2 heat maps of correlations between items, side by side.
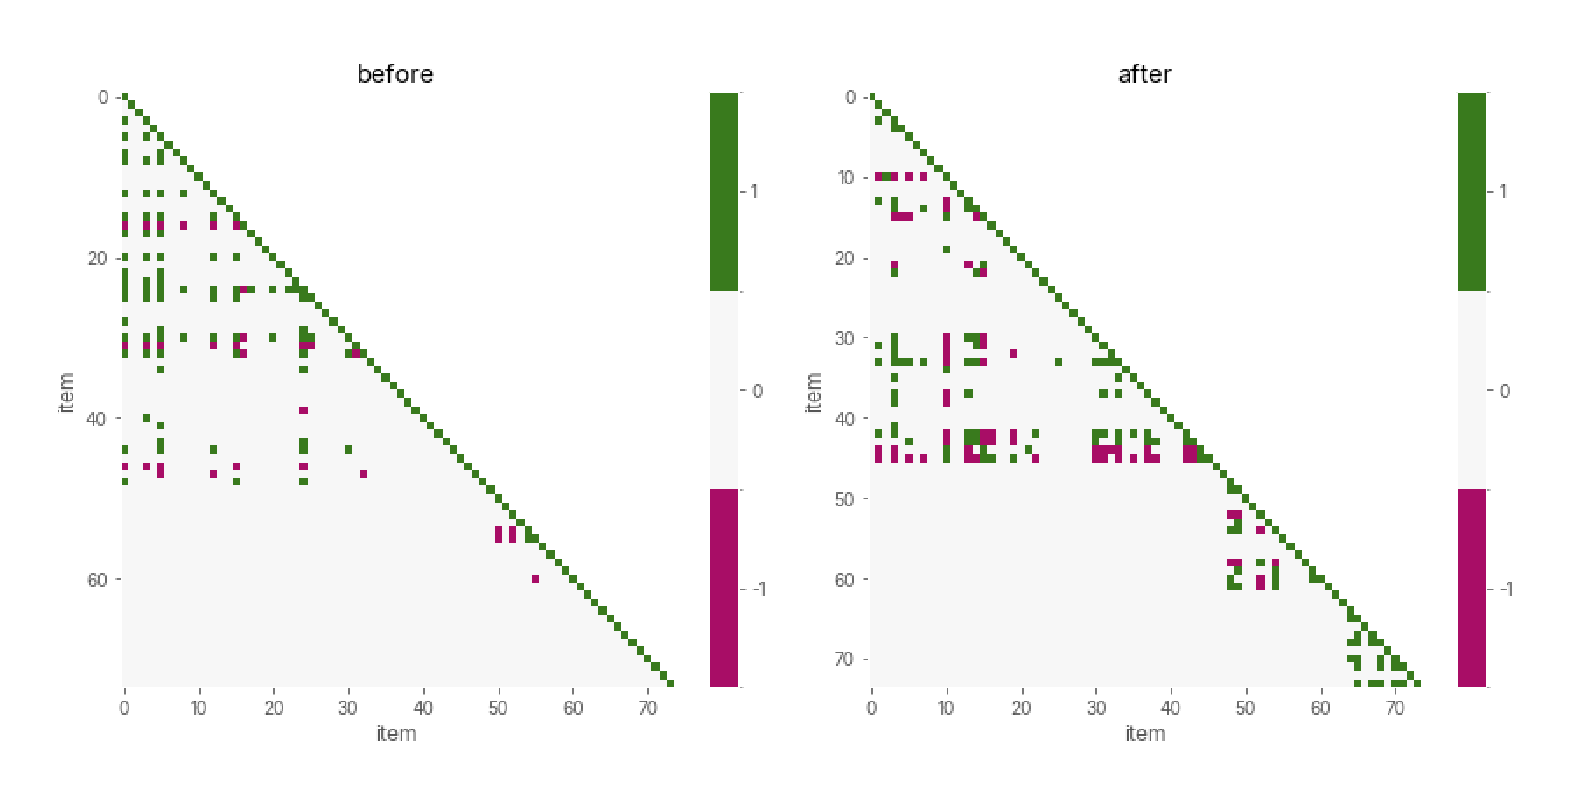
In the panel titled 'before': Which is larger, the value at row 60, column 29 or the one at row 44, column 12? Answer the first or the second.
the second
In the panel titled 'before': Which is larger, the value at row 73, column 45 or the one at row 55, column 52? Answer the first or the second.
the first
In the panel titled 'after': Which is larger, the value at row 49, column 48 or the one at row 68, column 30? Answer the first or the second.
the first
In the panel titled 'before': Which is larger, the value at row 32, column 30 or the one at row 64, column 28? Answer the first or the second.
the first
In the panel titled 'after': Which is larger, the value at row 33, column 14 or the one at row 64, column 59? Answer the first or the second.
the first
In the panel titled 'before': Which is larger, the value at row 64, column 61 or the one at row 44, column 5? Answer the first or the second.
the second
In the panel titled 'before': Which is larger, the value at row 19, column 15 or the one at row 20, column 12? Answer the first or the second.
the second
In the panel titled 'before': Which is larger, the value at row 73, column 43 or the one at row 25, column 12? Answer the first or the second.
the second
